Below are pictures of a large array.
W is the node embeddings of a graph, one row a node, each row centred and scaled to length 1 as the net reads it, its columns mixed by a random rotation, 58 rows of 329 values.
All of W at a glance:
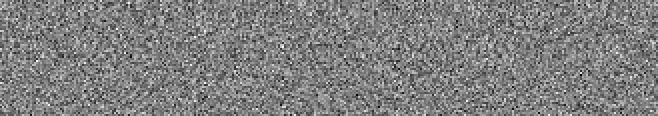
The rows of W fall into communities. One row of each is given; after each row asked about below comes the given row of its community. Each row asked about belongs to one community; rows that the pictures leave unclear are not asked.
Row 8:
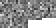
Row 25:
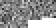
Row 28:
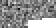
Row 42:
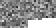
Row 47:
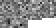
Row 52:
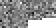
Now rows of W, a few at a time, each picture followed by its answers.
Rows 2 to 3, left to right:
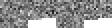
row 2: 28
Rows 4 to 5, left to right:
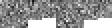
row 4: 52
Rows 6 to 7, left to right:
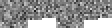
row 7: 52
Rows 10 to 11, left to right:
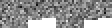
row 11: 8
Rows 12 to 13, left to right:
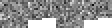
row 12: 8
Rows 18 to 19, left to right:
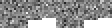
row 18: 47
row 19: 47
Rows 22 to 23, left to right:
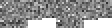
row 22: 42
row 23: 42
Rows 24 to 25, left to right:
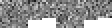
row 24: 52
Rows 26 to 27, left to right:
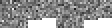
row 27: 28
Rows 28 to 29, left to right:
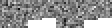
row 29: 47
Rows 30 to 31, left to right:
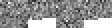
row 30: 52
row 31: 42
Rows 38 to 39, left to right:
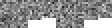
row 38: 25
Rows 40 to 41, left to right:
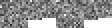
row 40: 42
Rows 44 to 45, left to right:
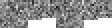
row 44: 52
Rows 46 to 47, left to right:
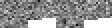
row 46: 47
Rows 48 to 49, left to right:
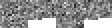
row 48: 42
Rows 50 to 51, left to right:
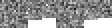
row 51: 28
